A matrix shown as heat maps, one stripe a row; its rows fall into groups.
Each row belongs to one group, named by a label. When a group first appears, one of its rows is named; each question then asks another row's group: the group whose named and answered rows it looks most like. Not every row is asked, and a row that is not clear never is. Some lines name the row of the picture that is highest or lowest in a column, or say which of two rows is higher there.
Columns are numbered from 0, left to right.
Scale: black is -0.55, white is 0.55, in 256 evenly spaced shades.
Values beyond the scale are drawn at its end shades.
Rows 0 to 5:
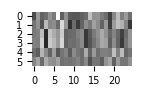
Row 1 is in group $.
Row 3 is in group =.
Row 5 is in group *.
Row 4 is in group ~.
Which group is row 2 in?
=
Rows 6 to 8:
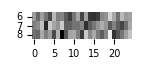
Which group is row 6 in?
~
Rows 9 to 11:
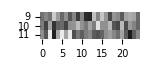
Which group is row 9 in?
$
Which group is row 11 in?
=
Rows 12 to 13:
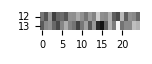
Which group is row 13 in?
~
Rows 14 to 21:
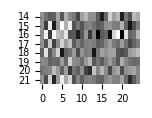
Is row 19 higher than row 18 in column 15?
No
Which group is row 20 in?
$
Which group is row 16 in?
*
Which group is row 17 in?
=
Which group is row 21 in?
=
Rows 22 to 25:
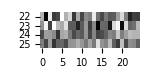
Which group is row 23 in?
*
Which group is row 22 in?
=
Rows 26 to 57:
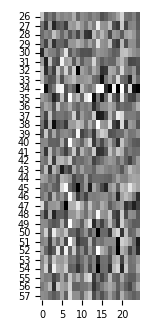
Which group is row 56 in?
=
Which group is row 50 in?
*
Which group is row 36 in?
=
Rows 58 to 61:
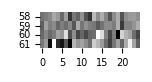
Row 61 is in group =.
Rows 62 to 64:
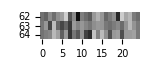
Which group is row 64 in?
$
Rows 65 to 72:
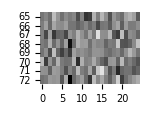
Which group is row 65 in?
$
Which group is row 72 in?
$
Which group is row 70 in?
~
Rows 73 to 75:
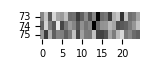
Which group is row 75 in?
~
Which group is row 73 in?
*
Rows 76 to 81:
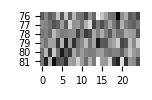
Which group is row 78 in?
$
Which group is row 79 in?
~
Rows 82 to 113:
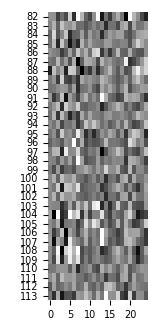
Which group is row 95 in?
$
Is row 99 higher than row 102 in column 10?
Yes
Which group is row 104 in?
=
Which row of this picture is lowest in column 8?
88
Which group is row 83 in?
*
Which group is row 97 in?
=
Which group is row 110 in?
$
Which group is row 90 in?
$
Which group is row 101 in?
=
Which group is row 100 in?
*
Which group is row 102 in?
*
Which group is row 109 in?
=
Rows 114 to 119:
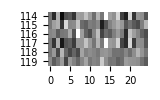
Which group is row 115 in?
=
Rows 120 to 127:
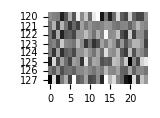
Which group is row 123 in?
$
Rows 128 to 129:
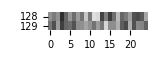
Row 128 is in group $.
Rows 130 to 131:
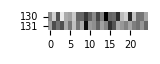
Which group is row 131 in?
~
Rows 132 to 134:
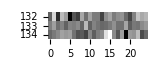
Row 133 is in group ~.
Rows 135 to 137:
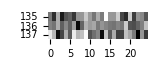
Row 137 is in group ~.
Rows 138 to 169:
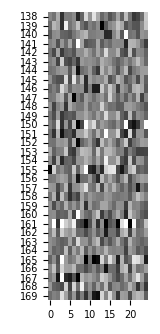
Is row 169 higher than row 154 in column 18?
Yes
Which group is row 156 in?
$
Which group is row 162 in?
*
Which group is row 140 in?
~
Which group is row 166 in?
*
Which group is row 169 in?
$
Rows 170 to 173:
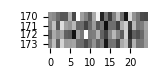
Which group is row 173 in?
*
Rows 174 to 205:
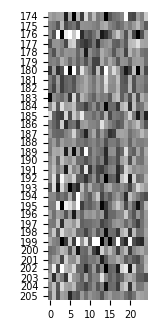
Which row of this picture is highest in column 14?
180
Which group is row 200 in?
$
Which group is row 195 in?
=
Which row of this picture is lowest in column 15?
199
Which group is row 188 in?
*
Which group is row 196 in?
~
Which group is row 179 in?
$
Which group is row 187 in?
~
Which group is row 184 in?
*
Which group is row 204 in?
*
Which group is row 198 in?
*
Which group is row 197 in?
=
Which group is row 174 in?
~
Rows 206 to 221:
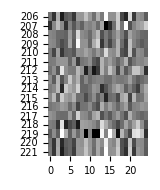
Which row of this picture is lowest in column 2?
218
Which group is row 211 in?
$
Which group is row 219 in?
$
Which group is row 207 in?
~
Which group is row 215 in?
*
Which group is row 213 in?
=
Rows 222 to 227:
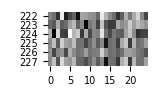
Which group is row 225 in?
*
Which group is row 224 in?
=
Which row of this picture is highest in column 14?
222
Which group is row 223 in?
~
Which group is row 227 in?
*
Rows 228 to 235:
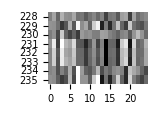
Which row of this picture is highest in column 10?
230
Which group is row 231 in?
*
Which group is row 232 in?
*
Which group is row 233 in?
*
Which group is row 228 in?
*
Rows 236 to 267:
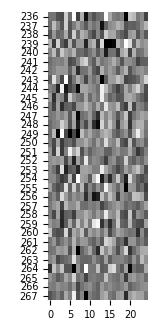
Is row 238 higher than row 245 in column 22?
No
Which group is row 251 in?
=
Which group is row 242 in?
$
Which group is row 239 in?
~
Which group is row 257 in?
=
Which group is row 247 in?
$
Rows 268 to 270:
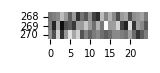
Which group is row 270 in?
=
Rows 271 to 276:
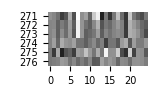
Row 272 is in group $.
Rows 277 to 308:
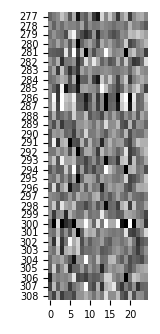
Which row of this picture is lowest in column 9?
281
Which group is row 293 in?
*
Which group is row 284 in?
$
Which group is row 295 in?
$
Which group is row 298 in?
*
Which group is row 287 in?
*
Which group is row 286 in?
*
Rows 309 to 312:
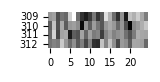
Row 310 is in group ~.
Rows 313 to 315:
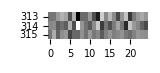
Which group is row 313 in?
$
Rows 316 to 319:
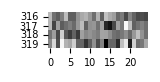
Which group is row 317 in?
~
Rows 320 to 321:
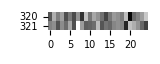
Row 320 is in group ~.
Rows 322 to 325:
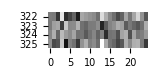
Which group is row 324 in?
*
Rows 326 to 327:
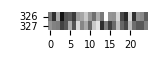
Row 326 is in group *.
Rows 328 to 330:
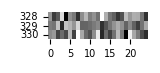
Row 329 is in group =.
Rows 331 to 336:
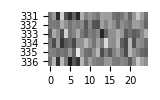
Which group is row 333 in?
=
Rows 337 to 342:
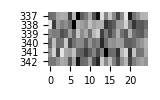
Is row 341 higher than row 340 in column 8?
No
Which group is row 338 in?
~
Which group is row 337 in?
$
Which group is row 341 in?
*
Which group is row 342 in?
$
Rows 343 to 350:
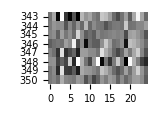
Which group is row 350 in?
$
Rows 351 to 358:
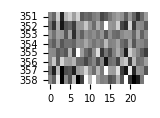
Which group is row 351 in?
=
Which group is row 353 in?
~
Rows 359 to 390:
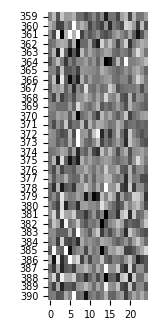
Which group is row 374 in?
$
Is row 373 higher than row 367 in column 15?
No
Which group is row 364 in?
~
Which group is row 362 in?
$
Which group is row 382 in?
=
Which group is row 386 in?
=
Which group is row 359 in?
*
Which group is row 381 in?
*
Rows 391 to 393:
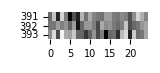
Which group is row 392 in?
$
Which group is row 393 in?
*
